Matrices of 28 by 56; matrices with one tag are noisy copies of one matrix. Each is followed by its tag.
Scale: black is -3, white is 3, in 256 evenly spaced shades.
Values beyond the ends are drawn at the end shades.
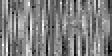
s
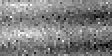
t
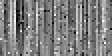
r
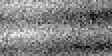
t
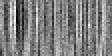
r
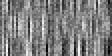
s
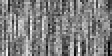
s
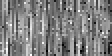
s
